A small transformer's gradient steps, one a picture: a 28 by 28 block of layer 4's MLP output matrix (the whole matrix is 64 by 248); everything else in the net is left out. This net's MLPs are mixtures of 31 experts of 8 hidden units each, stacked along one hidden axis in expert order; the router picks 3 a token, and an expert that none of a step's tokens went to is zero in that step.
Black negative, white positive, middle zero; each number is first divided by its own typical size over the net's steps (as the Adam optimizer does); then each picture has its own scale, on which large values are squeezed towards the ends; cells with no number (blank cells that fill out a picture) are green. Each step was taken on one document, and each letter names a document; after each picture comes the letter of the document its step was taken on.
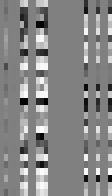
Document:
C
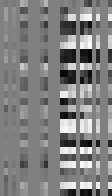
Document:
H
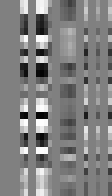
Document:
C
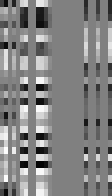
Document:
C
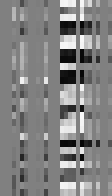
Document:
H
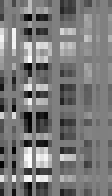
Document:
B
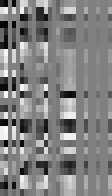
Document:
C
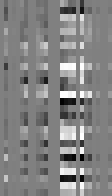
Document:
H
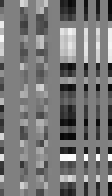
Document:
C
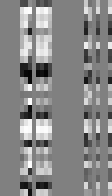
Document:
B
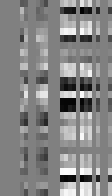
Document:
H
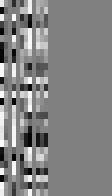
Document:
B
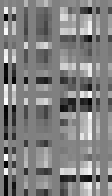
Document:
H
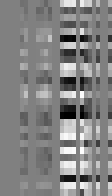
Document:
H
